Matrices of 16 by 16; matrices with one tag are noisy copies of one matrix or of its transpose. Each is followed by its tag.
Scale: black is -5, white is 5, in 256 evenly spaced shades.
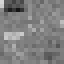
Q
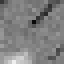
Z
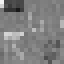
Q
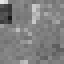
Q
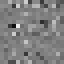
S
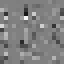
S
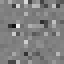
S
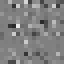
S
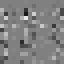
S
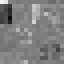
Q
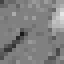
Z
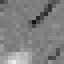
Z
